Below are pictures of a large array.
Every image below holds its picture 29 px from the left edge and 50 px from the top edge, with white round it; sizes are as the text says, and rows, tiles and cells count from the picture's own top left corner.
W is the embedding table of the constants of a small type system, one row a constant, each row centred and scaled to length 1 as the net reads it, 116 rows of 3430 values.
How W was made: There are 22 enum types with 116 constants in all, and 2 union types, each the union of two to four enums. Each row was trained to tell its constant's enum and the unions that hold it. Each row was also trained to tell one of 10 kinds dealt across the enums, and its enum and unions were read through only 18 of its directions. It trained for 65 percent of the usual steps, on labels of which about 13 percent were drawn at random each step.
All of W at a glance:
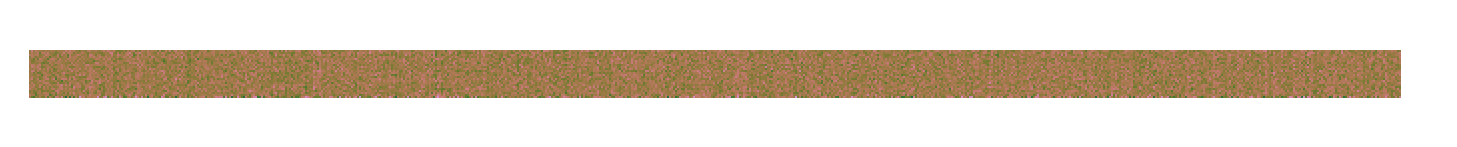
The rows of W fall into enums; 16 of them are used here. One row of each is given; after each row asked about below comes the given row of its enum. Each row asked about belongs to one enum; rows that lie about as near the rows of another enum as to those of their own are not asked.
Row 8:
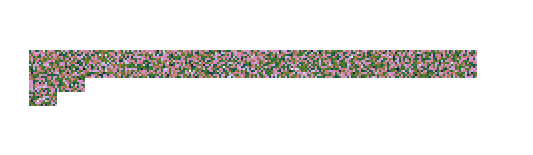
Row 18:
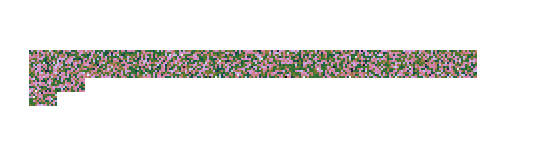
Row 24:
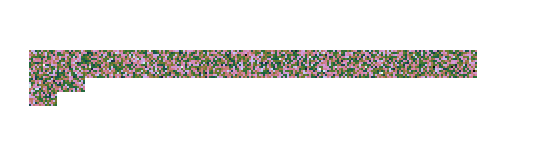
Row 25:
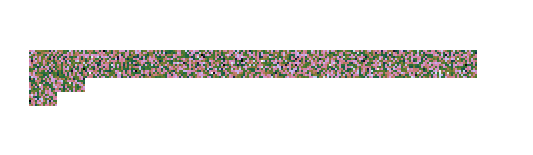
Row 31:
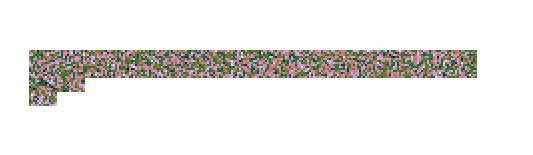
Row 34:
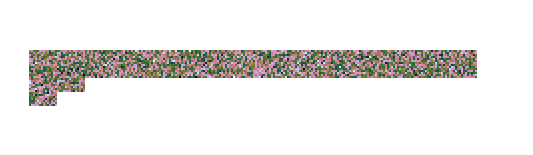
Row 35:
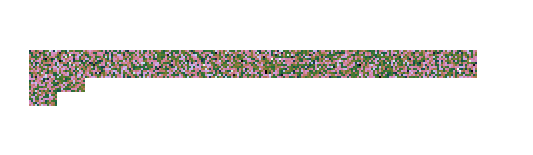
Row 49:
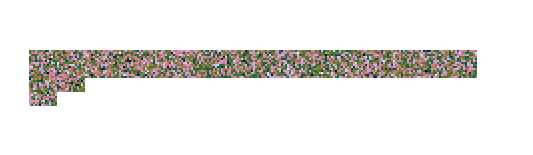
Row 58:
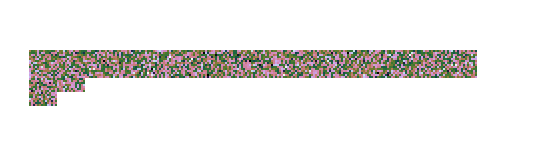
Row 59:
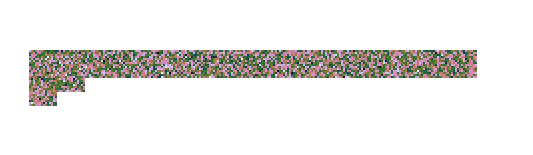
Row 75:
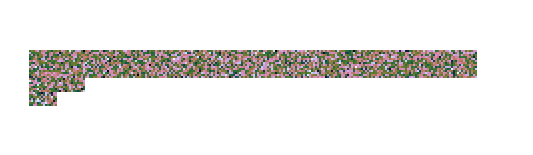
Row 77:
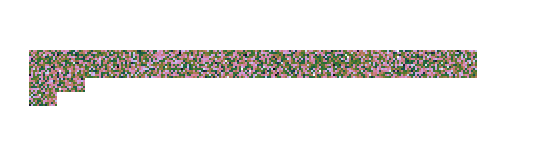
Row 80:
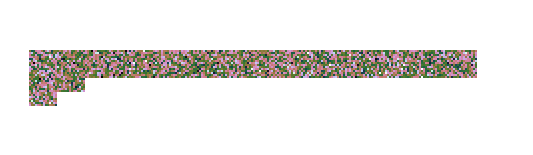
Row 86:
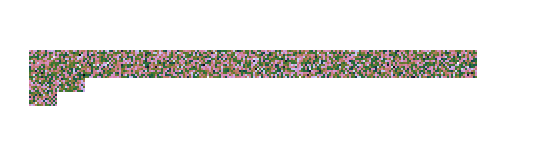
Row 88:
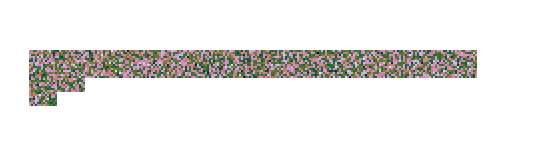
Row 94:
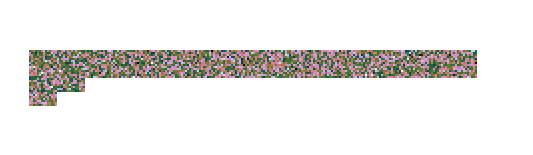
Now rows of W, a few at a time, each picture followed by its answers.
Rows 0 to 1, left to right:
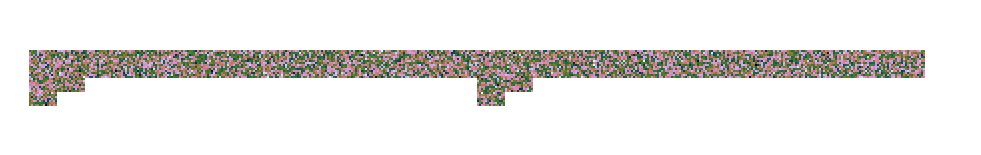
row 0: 18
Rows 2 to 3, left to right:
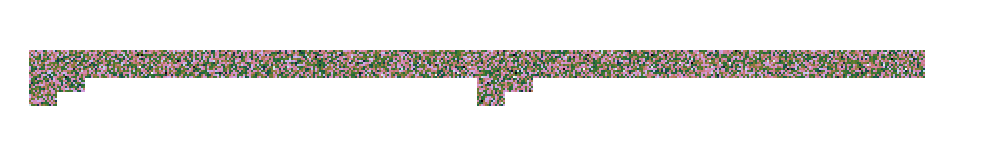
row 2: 8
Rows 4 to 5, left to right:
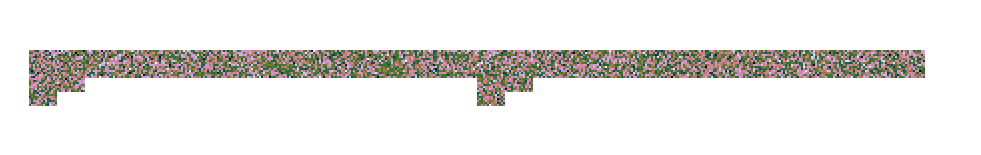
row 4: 35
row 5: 34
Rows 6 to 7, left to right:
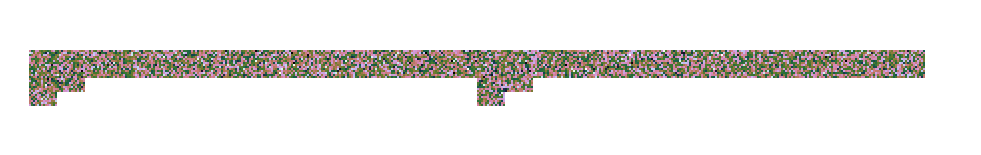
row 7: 77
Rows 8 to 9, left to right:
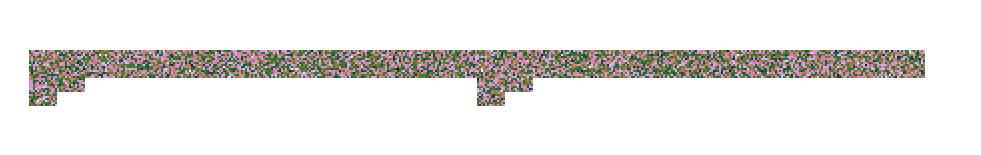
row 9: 18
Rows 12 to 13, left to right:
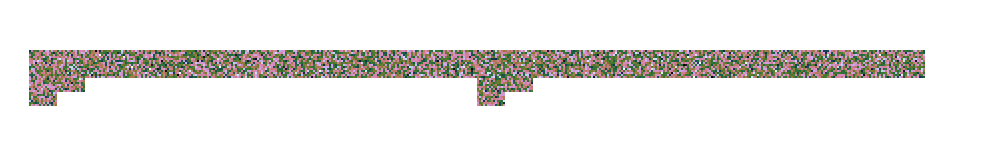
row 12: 34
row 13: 94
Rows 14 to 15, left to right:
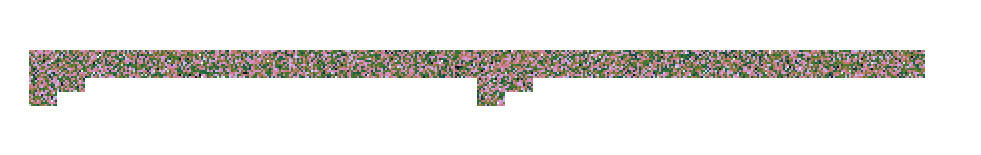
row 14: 8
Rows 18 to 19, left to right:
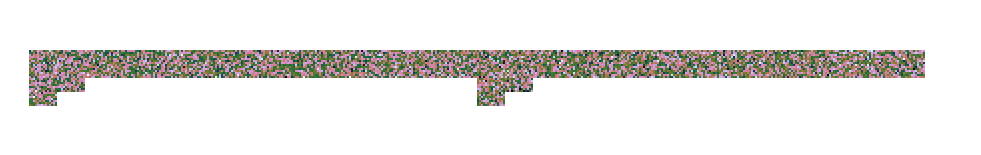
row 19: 18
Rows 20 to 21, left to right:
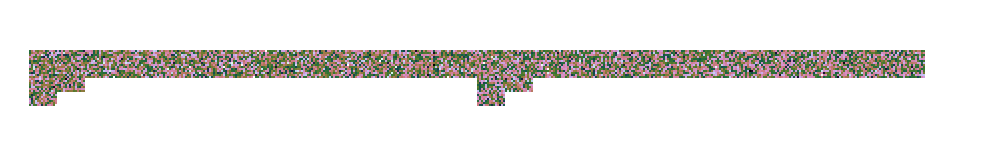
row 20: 35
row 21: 58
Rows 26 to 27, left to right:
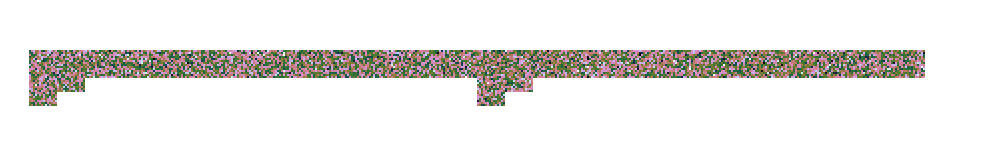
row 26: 8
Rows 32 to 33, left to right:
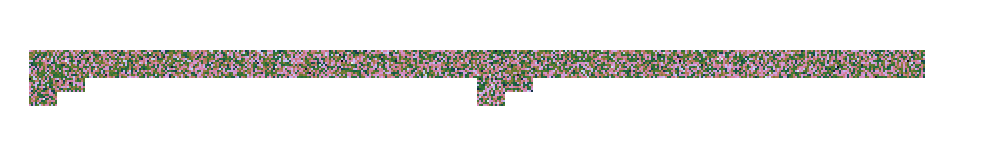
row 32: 25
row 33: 58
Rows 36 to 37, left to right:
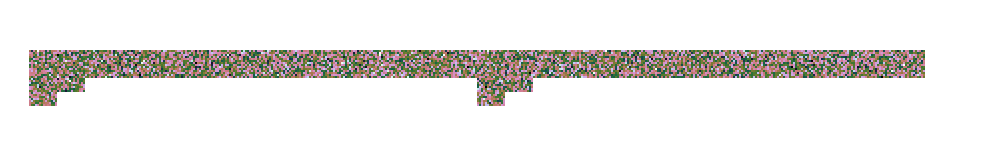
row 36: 94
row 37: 59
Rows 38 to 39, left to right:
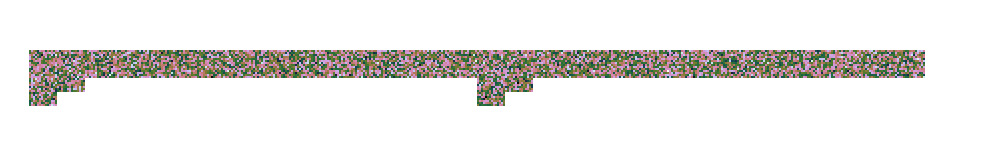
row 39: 8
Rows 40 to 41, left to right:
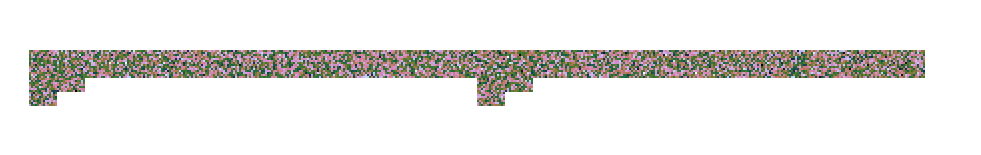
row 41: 94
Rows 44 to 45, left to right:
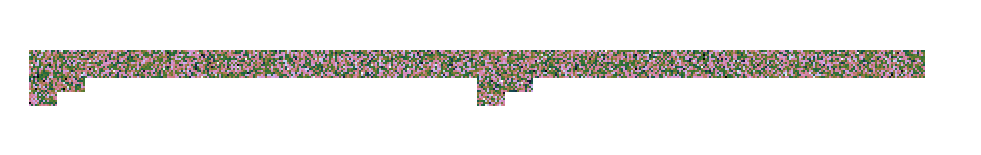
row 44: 25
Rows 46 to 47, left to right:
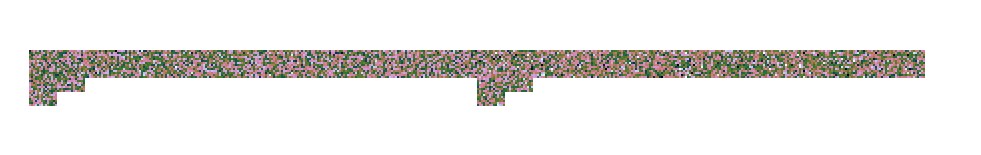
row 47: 35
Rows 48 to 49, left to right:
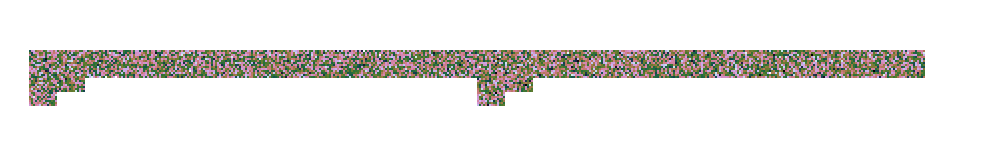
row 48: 94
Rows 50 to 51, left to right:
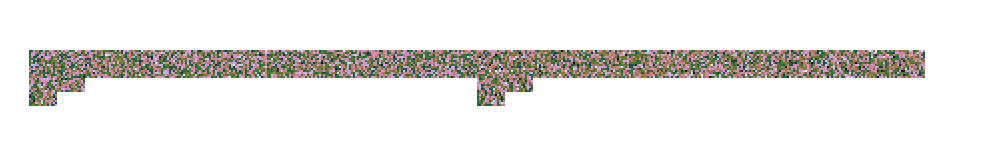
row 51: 34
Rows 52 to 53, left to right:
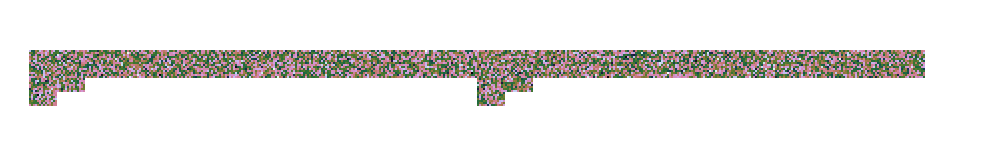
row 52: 34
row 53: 34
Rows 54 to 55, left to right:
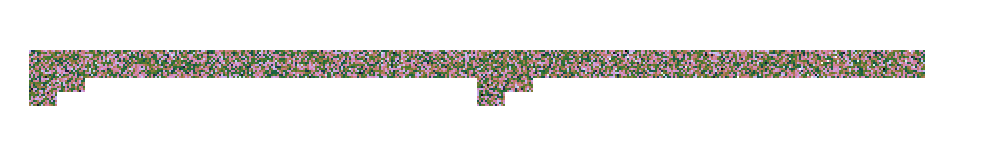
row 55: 77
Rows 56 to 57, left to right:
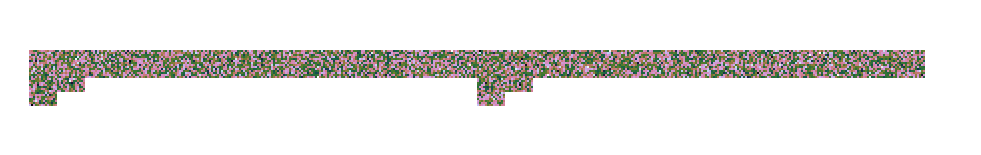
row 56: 88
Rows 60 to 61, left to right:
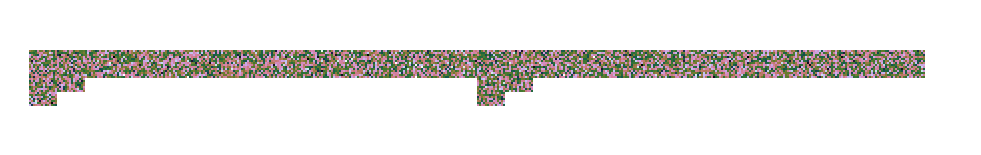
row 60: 58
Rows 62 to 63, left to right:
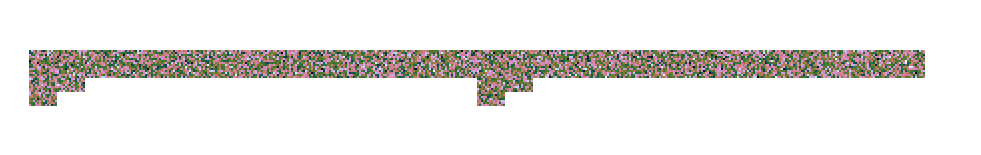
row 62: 8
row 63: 80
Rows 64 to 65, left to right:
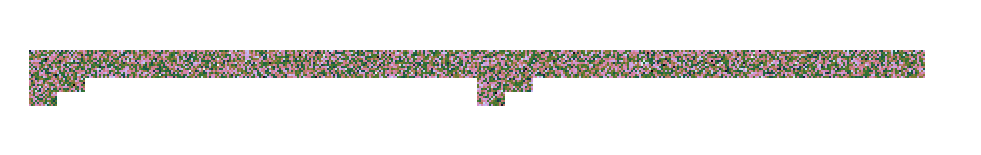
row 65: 59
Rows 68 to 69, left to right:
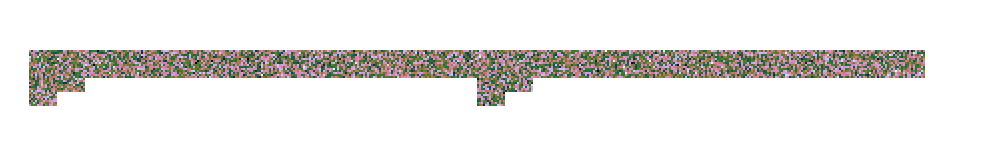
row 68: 77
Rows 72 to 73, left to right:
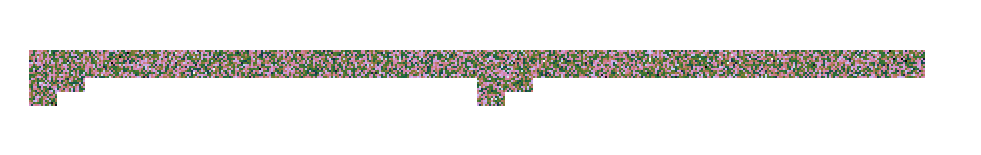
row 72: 88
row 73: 59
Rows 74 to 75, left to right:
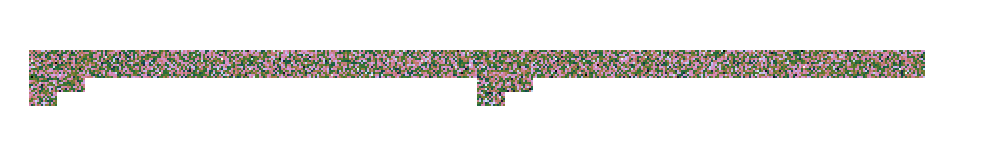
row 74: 59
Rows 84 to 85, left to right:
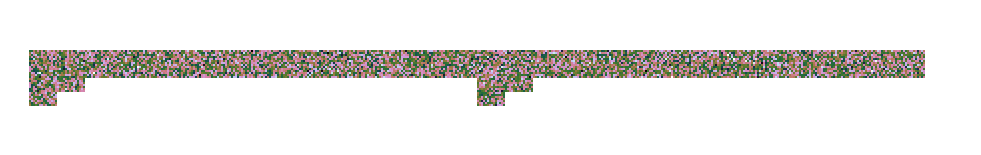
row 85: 35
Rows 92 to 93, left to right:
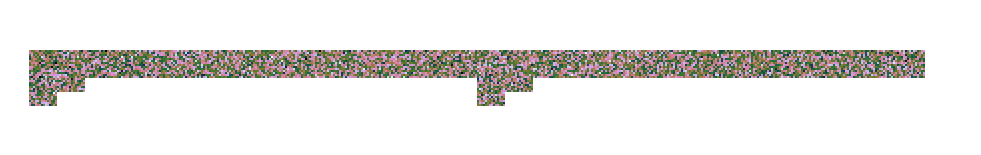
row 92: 49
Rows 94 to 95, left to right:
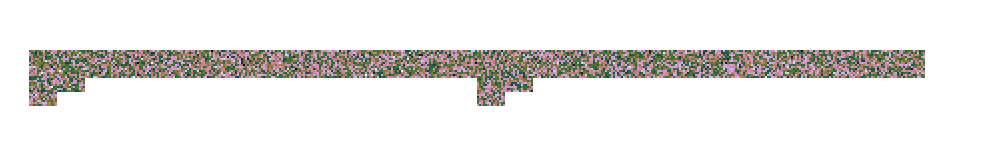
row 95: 25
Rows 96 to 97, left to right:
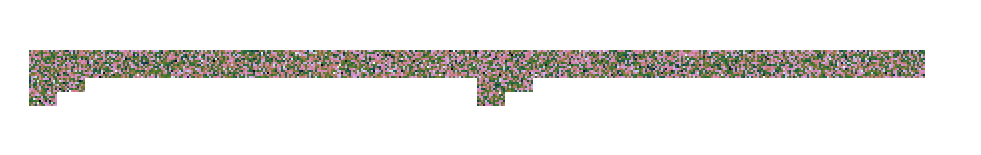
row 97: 24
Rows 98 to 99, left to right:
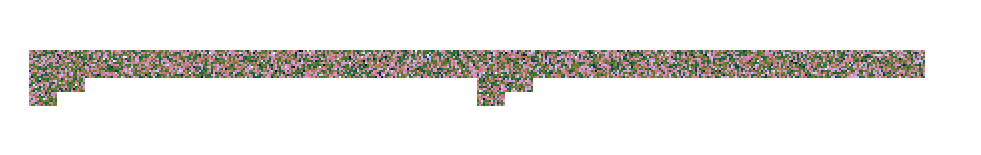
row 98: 59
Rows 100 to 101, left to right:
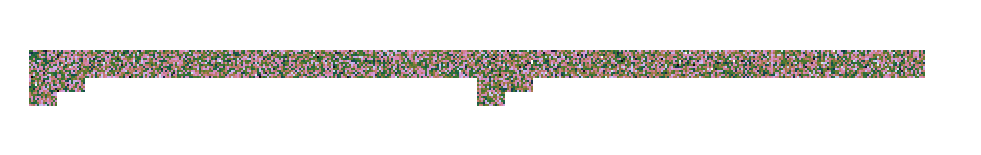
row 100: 31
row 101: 24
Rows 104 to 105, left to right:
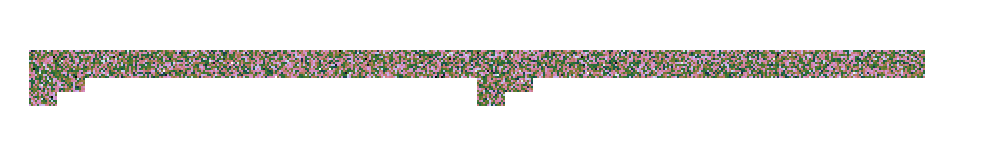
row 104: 25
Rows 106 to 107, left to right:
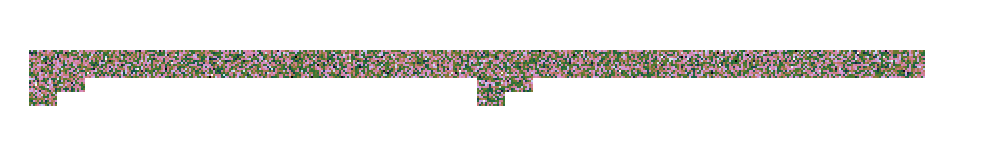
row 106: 18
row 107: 24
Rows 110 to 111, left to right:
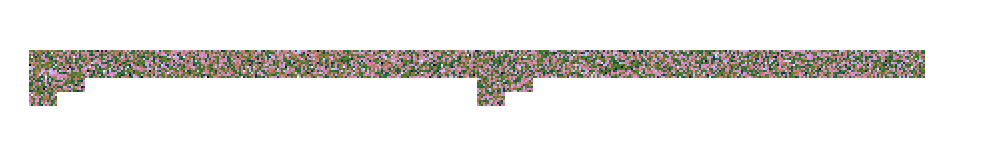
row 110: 49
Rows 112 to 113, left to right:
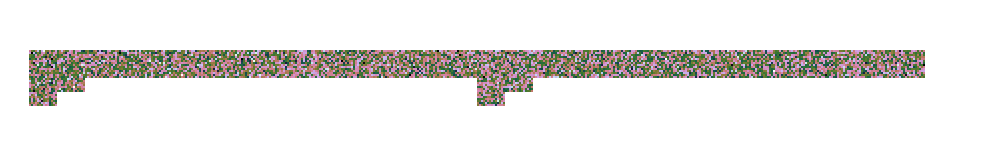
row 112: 25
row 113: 18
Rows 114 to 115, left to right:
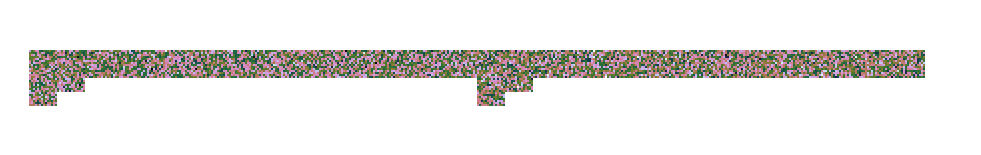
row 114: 58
